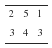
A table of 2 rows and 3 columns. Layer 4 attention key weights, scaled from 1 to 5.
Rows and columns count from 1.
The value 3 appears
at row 2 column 1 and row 2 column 3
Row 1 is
2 5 1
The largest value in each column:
3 5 3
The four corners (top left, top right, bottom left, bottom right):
2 1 3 3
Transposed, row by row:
2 3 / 5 4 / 1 3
